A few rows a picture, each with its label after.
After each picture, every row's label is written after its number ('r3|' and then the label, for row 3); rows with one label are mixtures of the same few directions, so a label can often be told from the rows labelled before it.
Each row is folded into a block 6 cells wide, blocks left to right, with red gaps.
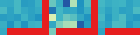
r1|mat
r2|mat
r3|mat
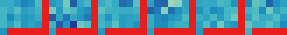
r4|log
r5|mat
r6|log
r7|log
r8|mat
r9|log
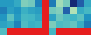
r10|log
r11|log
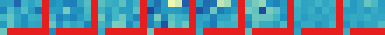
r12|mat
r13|log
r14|mat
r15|log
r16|log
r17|log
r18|log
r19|log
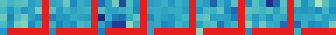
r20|mat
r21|mat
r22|mat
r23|mat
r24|mat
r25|log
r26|log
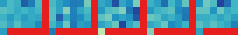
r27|log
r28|log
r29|mat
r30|mat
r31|log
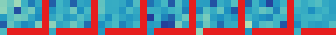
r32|log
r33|log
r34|log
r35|mat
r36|mat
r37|log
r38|log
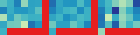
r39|mat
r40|log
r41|log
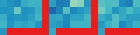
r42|log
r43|log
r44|log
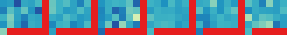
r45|mat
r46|log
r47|mat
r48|mat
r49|mat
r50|mat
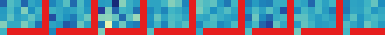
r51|log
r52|mat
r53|mat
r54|log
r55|log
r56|mat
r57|mat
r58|log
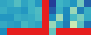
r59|mat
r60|log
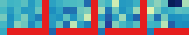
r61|mat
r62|mat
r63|mat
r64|log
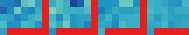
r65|log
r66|log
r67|log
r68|log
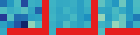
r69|mat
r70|mat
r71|mat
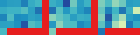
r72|mat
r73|mat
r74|mat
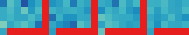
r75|log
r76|mat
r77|mat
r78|mat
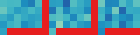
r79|log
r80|mat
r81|log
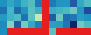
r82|mat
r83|mat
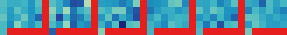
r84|mat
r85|log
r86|mat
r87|log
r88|mat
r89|mat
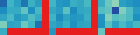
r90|log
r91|log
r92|log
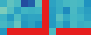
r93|log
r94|log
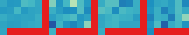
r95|log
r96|log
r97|log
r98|mat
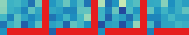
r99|log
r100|mat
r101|log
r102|mat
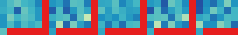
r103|log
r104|mat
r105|mat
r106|mat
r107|log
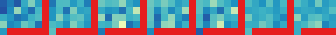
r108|log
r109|log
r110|mat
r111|mat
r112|mat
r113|mat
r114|mat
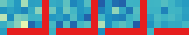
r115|mat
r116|mat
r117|log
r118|log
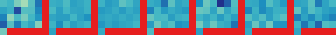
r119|log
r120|mat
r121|log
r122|mat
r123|log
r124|mat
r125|mat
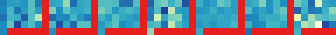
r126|mat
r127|mat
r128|log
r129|log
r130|log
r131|mat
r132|mat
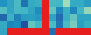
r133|mat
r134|mat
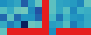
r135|mat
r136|log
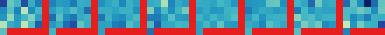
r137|log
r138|mat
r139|mat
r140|mat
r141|mat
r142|log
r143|mat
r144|log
